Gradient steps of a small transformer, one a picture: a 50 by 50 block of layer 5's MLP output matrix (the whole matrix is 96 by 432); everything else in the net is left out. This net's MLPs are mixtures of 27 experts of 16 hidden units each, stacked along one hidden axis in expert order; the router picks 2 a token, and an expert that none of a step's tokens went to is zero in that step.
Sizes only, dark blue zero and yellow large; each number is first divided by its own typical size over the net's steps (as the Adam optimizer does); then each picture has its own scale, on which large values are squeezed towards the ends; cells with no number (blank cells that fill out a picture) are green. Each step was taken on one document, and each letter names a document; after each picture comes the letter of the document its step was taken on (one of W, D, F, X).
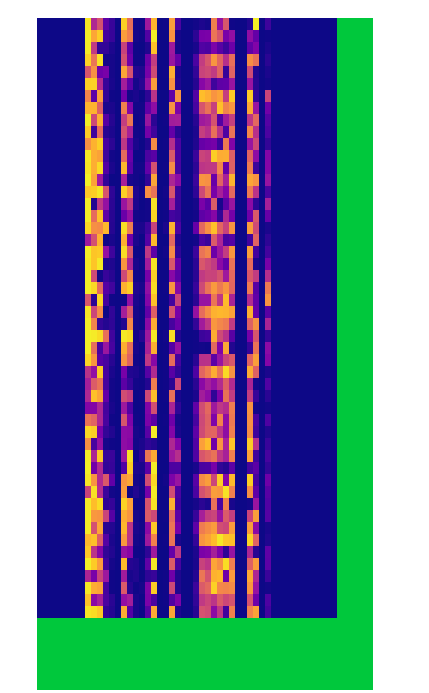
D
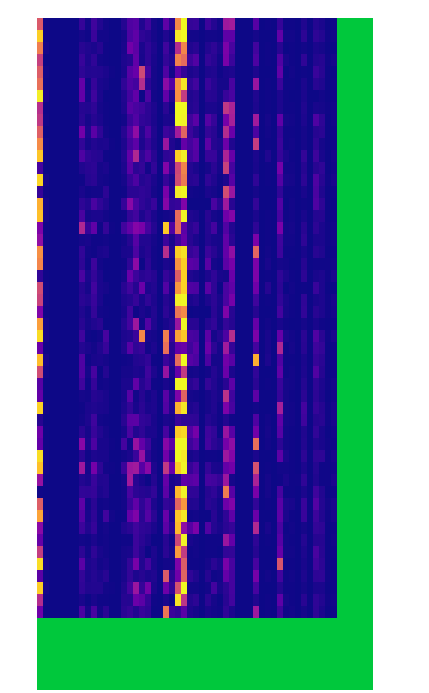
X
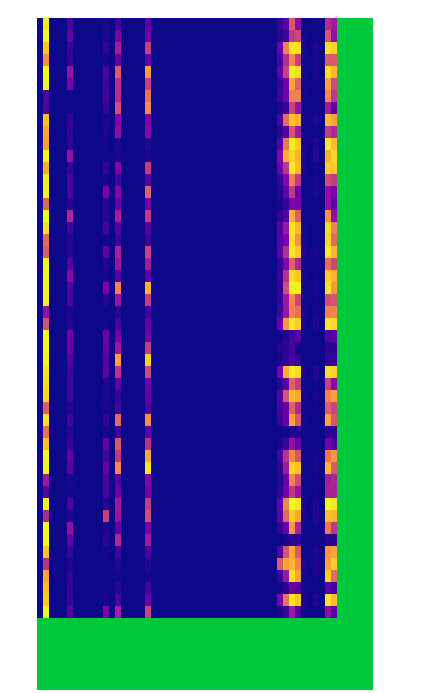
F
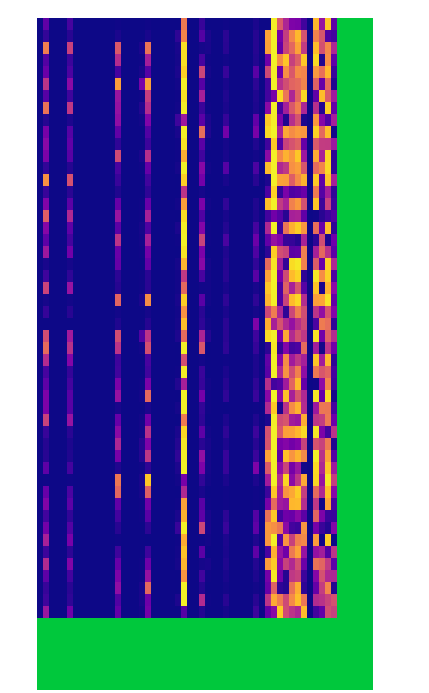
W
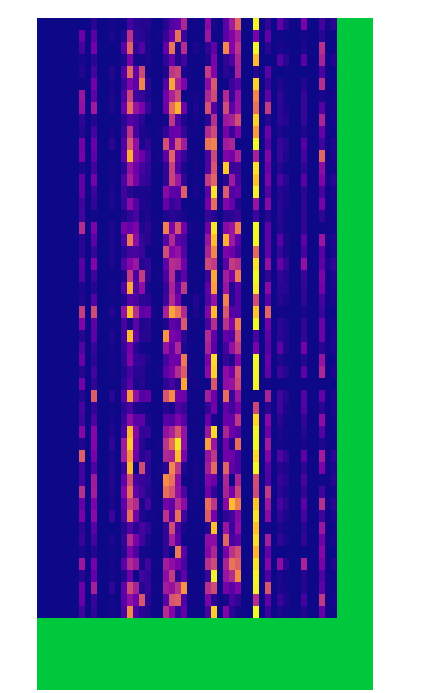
X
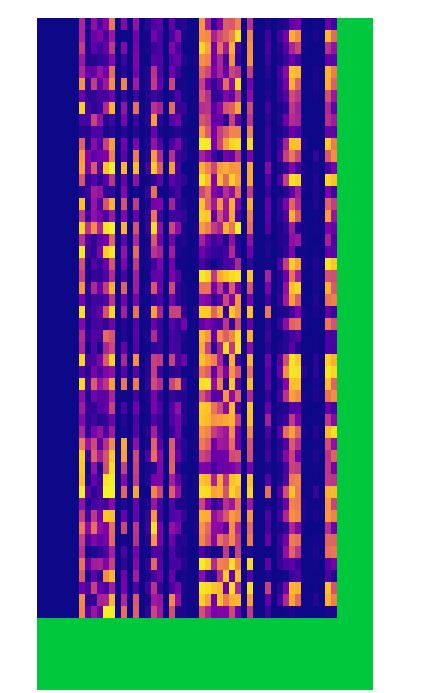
D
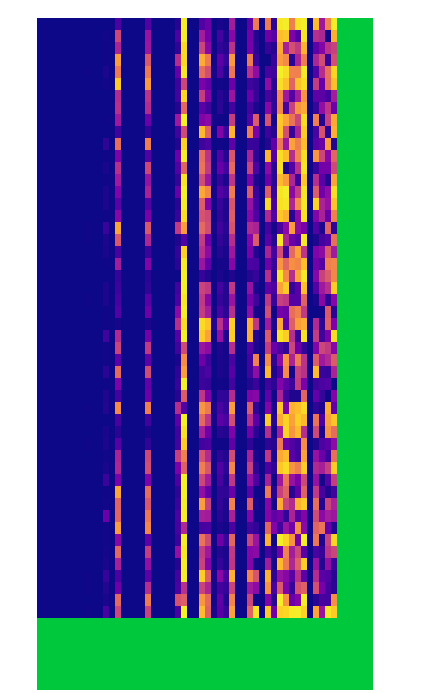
W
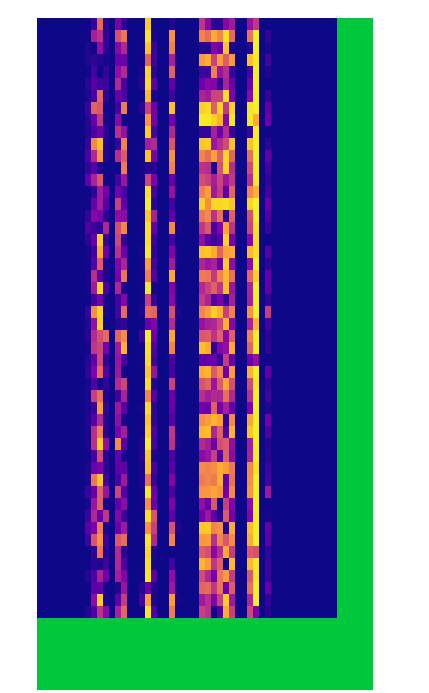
D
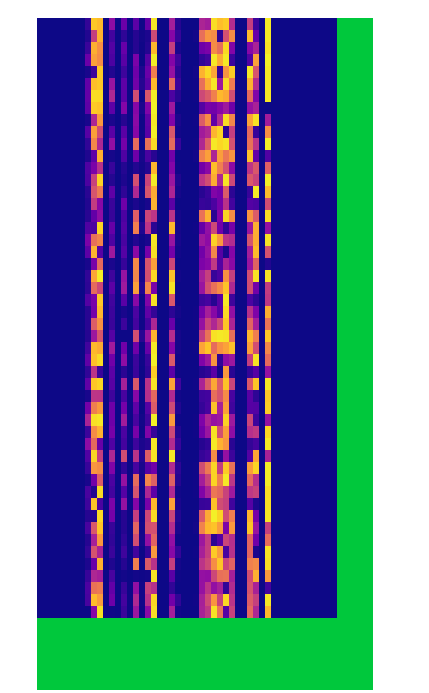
D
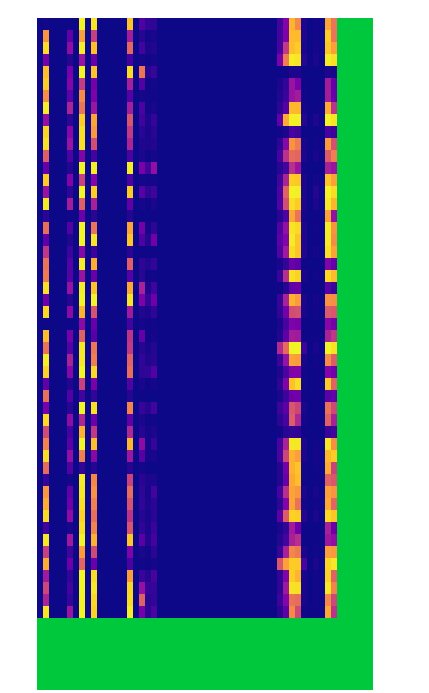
W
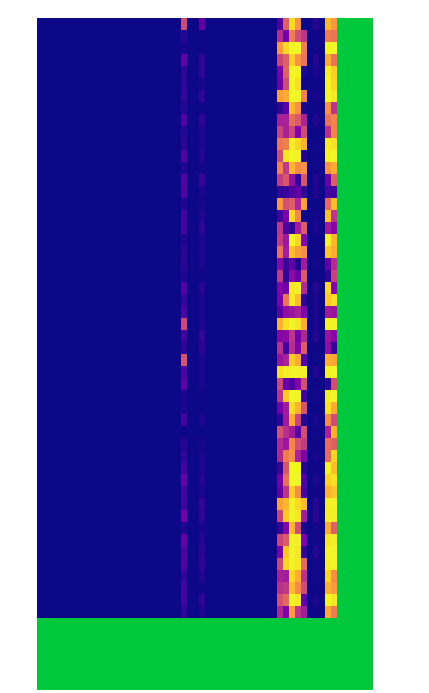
F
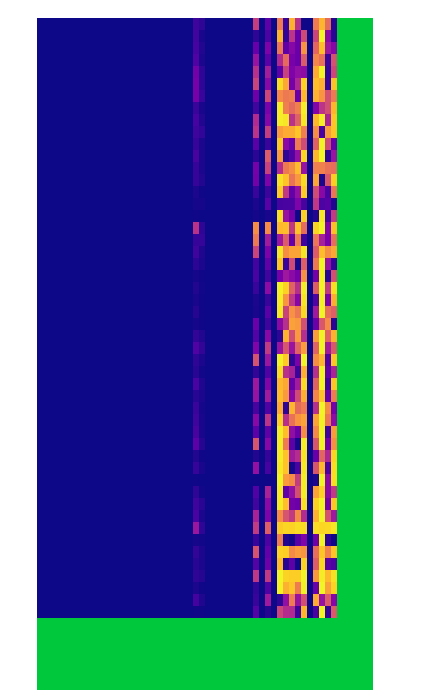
W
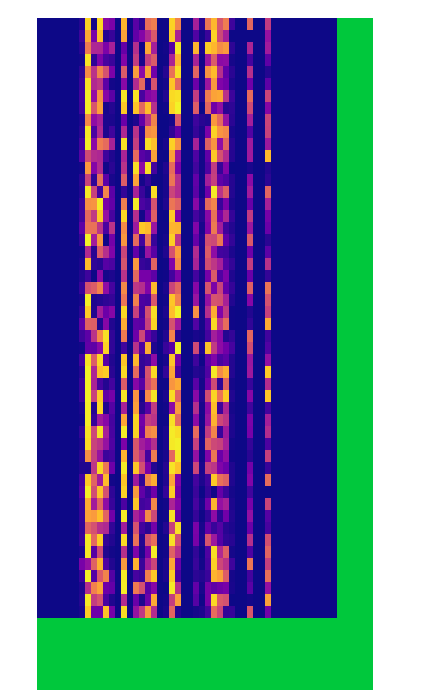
D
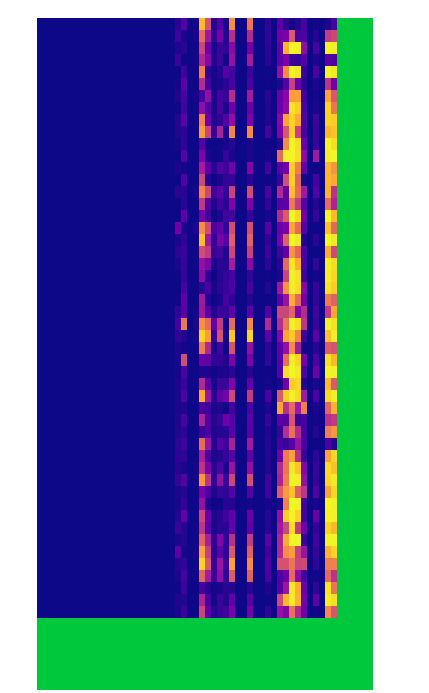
F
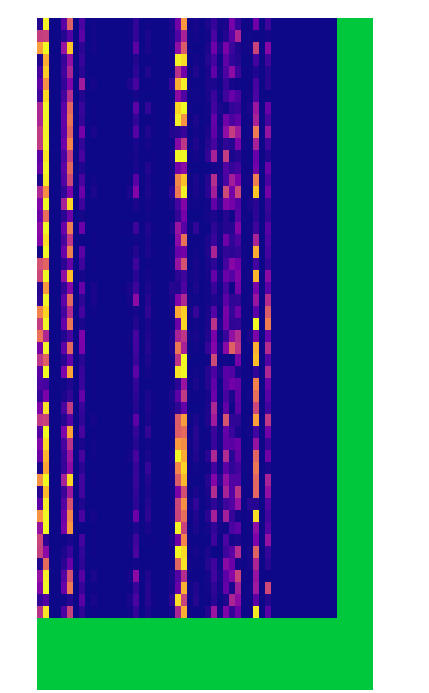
X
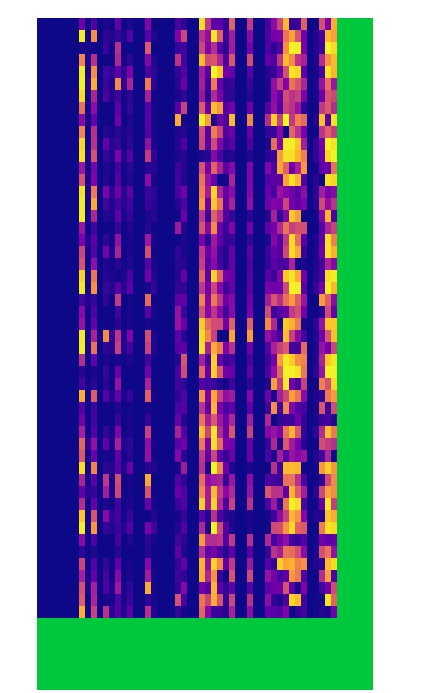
F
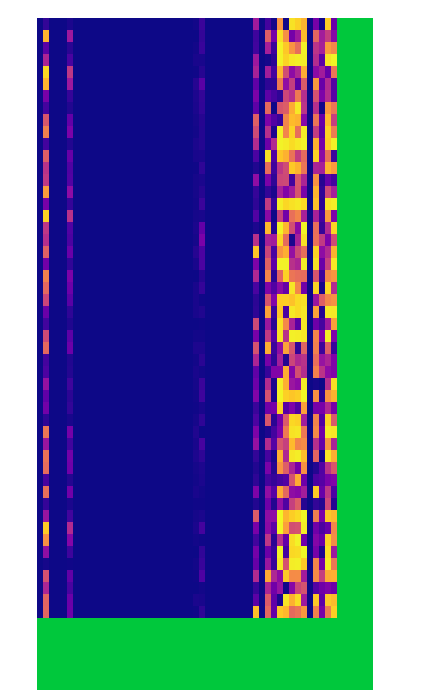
W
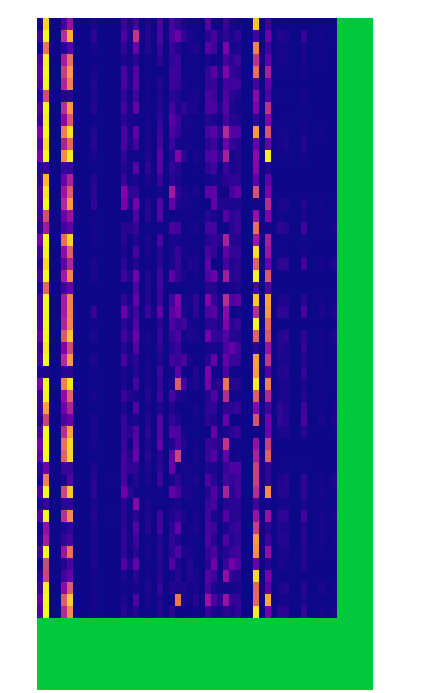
X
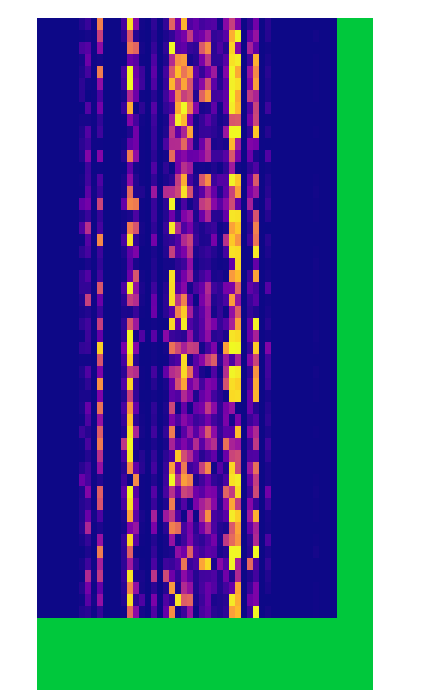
X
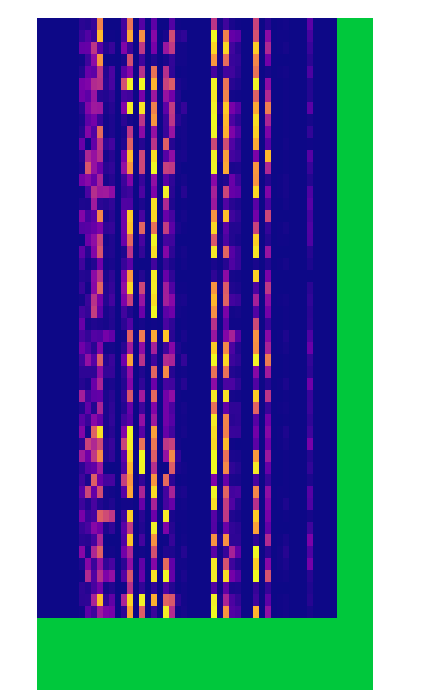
X
